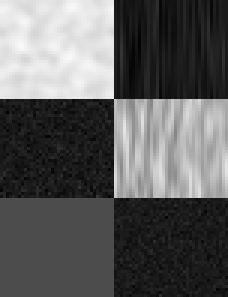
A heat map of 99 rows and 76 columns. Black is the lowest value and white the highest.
The table splits into 3 rows of 2 panels. Panel 1,1: very high, blotchy, faint in contrast. Panel 1,2: very low, streaked downward, faint in contrast. Panel 2,1: very low, fine-grained, faint in contrast. Panel 2,2: high, streaked downward. Panel 3,1: low, flat. Panel 3,2: very low, fine-grained, faint in contrast.
